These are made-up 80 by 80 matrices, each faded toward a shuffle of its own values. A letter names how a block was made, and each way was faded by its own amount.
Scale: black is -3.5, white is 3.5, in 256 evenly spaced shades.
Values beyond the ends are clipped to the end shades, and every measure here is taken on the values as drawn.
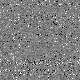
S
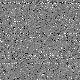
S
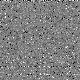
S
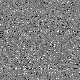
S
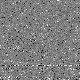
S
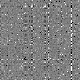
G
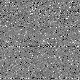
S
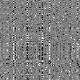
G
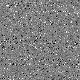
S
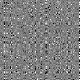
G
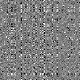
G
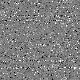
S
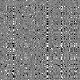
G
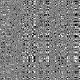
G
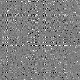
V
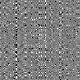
G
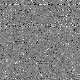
S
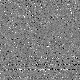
S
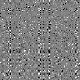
V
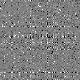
V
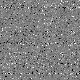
S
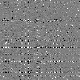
V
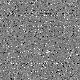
S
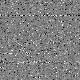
S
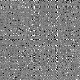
V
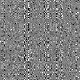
G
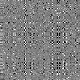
G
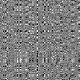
G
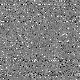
S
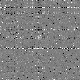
V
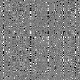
G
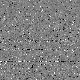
S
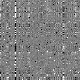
G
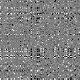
V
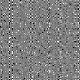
G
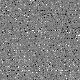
S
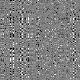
G
